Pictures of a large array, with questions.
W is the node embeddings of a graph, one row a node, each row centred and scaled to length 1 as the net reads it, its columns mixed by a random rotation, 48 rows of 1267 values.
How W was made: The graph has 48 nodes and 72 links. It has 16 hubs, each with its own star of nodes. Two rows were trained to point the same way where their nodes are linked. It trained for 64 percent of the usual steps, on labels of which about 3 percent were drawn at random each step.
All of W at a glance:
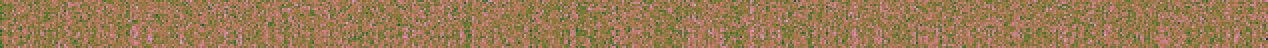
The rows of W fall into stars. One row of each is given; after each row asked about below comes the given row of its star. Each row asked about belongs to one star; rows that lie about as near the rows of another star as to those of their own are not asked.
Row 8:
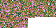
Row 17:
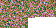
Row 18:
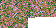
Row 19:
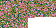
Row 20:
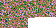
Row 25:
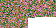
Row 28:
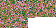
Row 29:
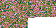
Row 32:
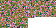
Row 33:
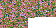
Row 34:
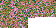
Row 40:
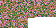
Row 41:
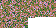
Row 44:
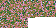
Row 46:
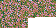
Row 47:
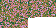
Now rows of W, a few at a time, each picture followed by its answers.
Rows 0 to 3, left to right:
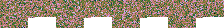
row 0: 29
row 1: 17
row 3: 33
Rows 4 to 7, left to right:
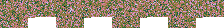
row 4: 19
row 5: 34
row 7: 32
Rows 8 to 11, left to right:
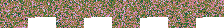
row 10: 8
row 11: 33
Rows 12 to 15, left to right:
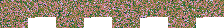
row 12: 20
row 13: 46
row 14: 41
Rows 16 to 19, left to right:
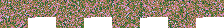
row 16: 44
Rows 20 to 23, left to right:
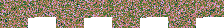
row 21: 46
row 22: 47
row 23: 41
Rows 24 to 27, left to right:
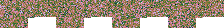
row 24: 33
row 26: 44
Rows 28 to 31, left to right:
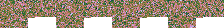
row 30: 44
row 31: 8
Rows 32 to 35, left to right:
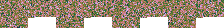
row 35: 25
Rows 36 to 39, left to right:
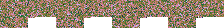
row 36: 34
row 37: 28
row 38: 8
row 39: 41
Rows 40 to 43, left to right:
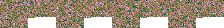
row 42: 18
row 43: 40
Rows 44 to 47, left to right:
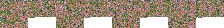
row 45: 19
